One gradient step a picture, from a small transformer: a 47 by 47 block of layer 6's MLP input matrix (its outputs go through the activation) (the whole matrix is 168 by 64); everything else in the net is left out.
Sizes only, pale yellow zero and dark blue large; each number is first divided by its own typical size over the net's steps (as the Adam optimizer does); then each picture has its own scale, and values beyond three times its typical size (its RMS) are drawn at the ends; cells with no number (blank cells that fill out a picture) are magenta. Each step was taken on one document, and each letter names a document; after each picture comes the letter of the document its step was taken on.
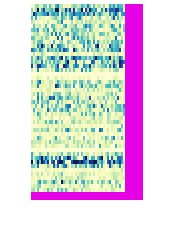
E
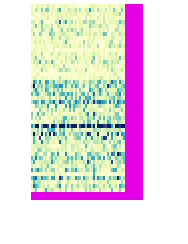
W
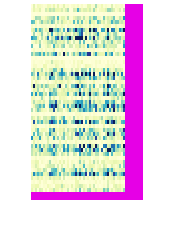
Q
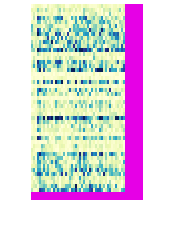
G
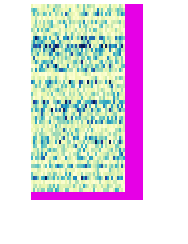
E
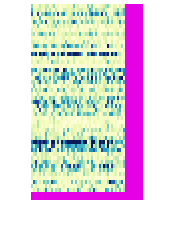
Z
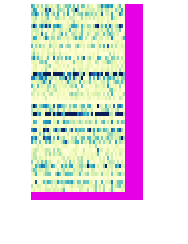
Z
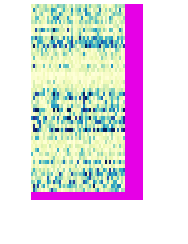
E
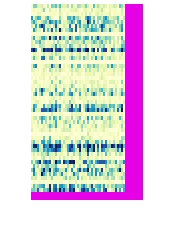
G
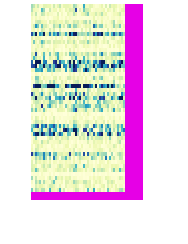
W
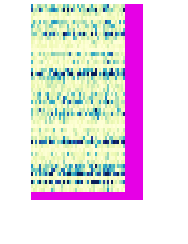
Z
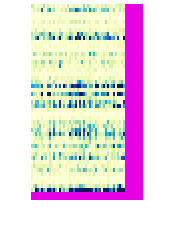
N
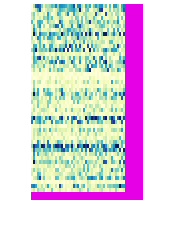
G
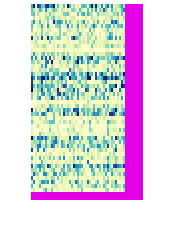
Z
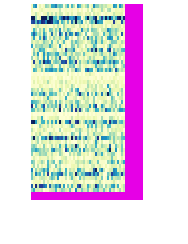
G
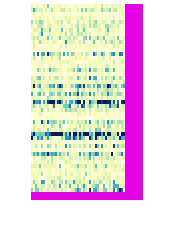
N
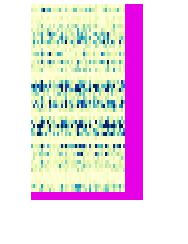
N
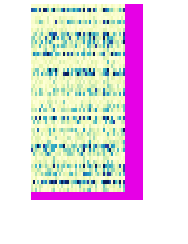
Q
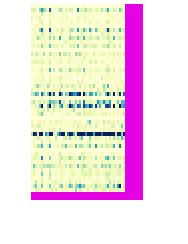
N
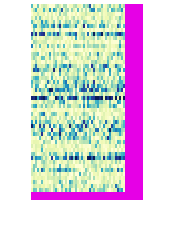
W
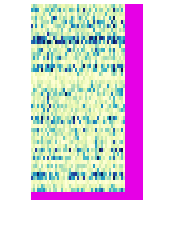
G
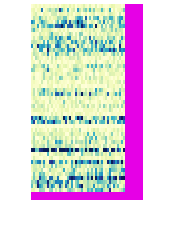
G
